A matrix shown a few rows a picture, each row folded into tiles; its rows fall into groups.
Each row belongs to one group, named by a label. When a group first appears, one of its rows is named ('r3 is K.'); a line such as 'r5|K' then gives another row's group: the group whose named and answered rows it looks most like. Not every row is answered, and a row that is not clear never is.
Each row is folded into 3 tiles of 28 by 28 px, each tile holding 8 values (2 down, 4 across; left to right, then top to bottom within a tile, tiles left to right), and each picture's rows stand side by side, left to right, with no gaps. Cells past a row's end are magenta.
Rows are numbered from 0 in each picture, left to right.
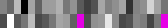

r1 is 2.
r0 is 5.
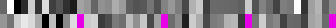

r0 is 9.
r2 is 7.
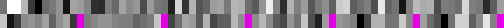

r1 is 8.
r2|9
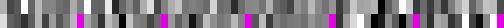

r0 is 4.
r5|8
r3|5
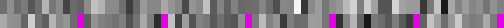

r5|5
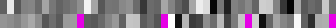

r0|9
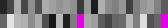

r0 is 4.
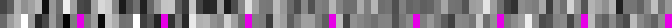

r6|2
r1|7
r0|2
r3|7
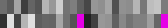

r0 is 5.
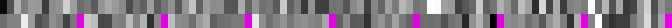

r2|4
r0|2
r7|5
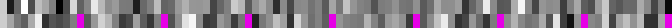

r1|2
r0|4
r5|2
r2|2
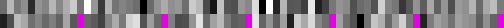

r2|7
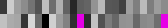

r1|5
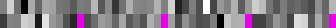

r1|9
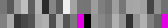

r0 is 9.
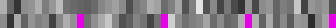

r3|8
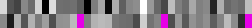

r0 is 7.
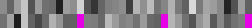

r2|4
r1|2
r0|7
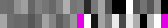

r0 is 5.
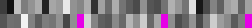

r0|2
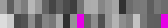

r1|7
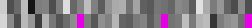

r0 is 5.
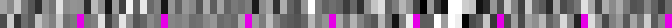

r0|5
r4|8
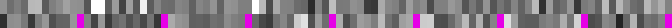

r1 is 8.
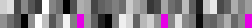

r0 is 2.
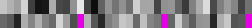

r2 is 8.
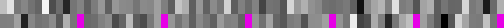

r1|8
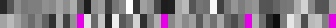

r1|8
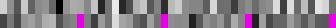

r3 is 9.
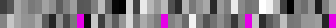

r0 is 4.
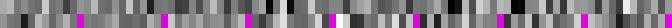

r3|7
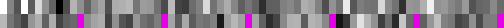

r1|8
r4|9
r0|4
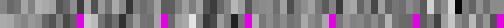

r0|4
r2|2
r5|7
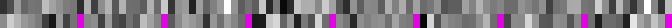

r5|5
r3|9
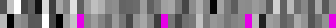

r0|8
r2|7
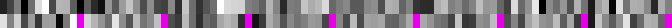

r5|4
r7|5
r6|7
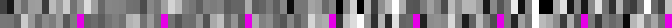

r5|5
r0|2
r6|7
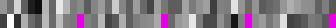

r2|2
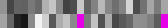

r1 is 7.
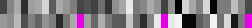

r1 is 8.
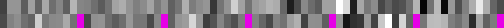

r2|2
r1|8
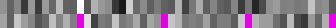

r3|4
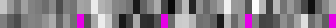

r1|2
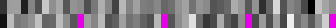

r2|2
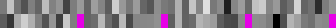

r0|9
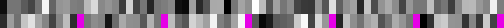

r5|9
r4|5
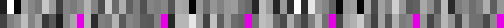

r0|9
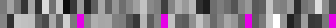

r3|2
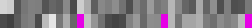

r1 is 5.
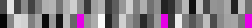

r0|9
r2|5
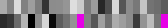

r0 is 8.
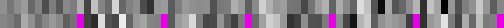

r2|2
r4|7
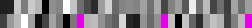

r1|4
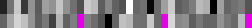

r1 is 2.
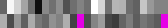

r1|8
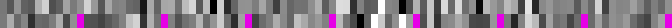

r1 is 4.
